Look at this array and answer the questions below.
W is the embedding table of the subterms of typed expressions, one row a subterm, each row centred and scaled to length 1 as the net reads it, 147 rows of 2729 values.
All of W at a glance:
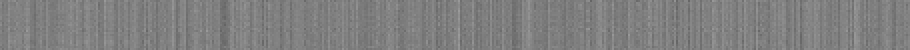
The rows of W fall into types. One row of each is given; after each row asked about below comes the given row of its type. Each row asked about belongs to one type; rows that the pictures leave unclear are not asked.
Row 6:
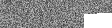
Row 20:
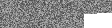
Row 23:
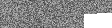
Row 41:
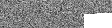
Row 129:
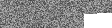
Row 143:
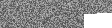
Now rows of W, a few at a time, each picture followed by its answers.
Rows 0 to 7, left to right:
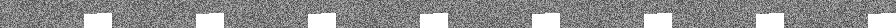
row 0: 20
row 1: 20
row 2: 23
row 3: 23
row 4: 143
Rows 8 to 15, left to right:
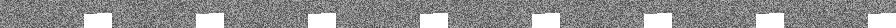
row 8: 129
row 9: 20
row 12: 129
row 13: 129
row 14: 129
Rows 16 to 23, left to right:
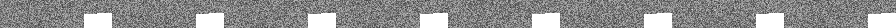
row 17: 23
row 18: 129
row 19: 129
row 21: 23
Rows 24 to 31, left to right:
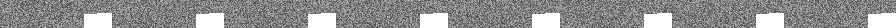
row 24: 20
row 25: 23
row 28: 23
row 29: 129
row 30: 41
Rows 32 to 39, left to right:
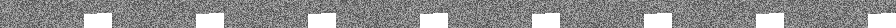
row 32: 20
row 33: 20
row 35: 6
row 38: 20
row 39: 129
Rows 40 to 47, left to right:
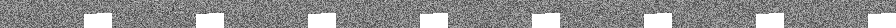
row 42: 23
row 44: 129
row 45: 41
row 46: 20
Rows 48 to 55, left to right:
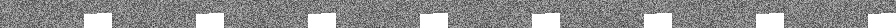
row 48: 20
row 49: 20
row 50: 23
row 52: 129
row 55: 41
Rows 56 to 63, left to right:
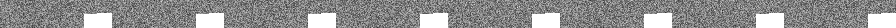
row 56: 20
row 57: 20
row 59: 129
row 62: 6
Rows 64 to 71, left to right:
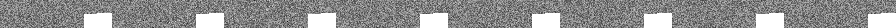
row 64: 23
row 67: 129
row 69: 6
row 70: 129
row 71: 23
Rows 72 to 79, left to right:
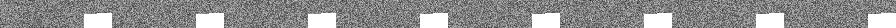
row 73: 20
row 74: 20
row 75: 6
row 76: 129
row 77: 129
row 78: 129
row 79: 143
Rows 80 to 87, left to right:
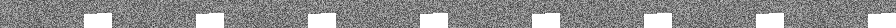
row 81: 20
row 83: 143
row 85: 6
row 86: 23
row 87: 23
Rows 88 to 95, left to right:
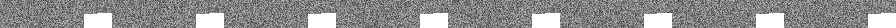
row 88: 6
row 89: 6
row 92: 6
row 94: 6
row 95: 143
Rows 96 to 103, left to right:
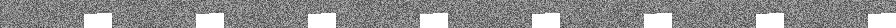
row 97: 129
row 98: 23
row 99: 20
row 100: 143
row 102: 41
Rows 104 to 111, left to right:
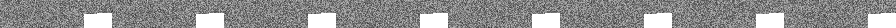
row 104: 129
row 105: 41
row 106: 143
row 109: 23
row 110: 20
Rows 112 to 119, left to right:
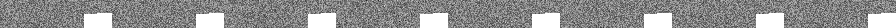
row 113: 143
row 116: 143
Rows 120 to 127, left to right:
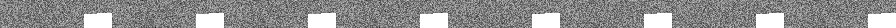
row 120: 23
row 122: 23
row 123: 23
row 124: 23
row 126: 41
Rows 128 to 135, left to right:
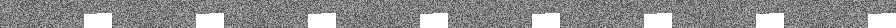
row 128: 20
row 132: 6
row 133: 20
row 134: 6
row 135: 129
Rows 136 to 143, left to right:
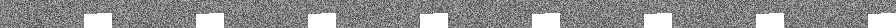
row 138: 23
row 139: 6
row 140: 20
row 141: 143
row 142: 23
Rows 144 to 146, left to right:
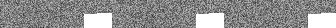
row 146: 6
